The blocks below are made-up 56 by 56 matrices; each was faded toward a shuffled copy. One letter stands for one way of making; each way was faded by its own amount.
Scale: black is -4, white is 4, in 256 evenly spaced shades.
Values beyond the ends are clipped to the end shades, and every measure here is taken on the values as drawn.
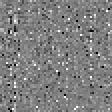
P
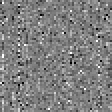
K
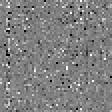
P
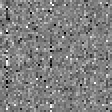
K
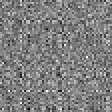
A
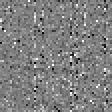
K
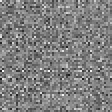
A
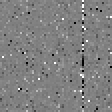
P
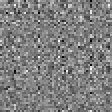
A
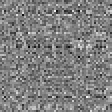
A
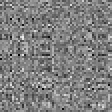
A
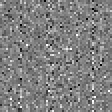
K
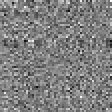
A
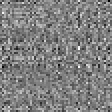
A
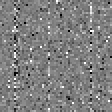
K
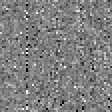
K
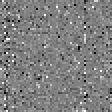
P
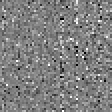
K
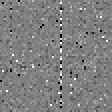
P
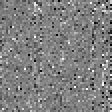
K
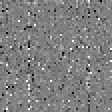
P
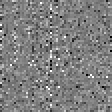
K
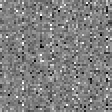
K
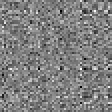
A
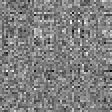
A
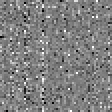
K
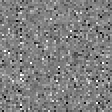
P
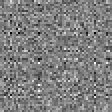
A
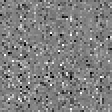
P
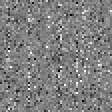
K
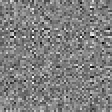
A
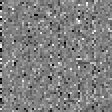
K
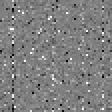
P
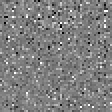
P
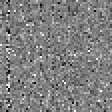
K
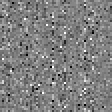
K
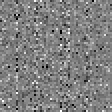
K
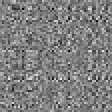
A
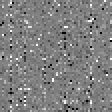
P
